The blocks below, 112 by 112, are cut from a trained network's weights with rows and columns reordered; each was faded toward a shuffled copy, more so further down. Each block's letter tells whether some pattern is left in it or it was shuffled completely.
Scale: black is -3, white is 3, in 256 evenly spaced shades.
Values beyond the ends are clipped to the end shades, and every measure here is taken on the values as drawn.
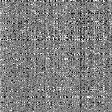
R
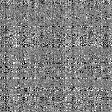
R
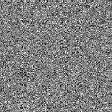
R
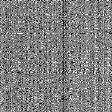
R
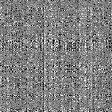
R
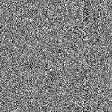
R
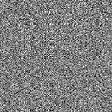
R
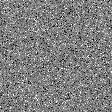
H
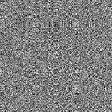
R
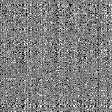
R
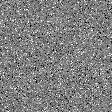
H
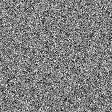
H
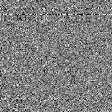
R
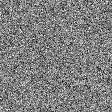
H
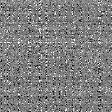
R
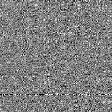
R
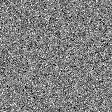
H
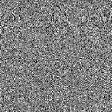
R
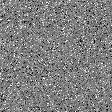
H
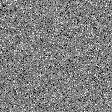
H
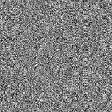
R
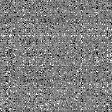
R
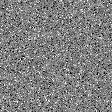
H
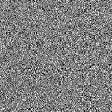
R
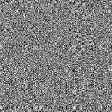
R
